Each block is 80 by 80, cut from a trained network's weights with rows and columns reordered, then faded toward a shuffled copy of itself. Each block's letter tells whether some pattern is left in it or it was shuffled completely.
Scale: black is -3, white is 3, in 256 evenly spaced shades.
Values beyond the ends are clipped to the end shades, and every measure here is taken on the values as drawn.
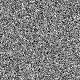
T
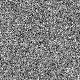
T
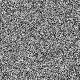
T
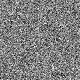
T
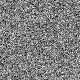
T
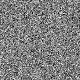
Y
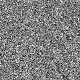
T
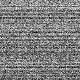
Y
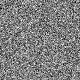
T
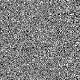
Y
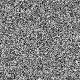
T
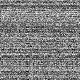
Y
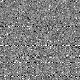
Y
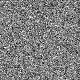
T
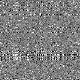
Y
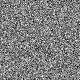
T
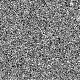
T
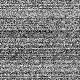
Y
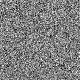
Y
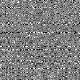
Y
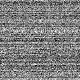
Y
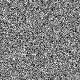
Y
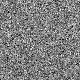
T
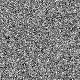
T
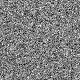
T
